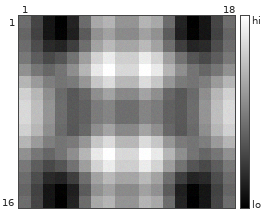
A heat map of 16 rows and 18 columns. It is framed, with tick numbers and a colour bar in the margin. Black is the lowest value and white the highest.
Slope: none. Grain: blotchy. Mirror symmetry: left to right and top to bottom. Odd rows or columns: none.
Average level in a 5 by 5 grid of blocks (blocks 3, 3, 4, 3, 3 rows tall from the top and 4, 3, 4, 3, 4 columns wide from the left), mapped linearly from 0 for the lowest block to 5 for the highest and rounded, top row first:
01310 | 23532 | 32223 | 23532 | 01310
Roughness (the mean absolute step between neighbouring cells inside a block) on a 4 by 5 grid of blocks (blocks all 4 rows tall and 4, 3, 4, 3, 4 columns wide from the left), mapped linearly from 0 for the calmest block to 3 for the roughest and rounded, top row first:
03030
01110
01110
03030
